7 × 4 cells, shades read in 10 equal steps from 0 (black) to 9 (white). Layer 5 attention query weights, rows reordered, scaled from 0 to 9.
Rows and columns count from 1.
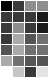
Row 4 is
2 6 3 4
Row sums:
12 7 10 15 17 16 26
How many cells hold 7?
1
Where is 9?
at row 7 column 1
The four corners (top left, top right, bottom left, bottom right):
0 5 9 8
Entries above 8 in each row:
0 0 0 0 0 0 1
